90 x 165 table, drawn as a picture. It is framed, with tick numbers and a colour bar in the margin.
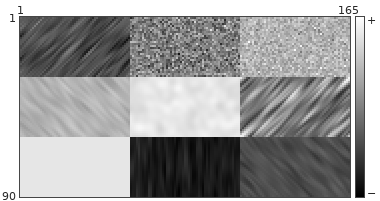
It is made of 3 by 3 panels. Panel 1,1: low, slanting up to the right. Panel 1,2: middling, fine-grained, strong in contrast. Panel 1,3: high, fine-grained. Panel 2,1: high, slanting down to the right, faint in contrast. Panel 2,2: very high, blotchy, faint in contrast. Panel 2,3: middling, slanting up to the right, strong in contrast. Panel 3,1: very high, flat. Panel 3,2: very low, streaked downward, faint in contrast. Panel 3,3: low, slanting down to the right, faint in contrast.
